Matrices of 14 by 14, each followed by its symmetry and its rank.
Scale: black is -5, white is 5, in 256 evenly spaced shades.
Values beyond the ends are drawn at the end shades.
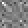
symmetric, rank three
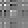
symmetric, rank one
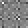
symmetric, rank three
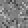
antisymmetric, full rank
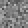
antisymmetric, full rank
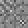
symmetric, rank three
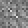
symmetric, rank three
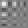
symmetric, rank one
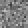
antisymmetric, full rank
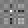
symmetric, rank one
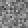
antisymmetric, full rank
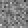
antisymmetric, full rank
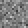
antisymmetric, full rank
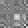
symmetric, rank three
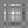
symmetric, rank one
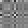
symmetric, rank one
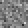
antisymmetric, full rank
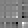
symmetric, rank one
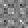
symmetric, rank three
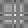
symmetric, rank one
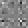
symmetric, rank three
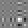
symmetric, rank one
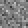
antisymmetric, full rank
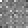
symmetric, rank three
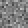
antisymmetric, full rank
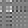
symmetric, rank one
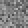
antisymmetric, full rank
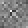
symmetric, rank three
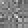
symmetric, rank three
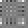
symmetric, rank one
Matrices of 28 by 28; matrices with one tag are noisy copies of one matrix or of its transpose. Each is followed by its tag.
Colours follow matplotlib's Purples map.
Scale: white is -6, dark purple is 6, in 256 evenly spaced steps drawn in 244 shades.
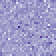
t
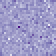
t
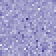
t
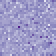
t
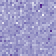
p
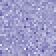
t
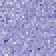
p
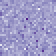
t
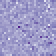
t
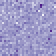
p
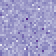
t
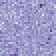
p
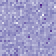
p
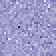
t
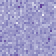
p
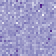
p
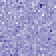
p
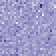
p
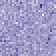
p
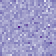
t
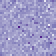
t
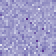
t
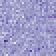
p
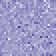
t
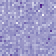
p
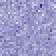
p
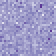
p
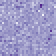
p
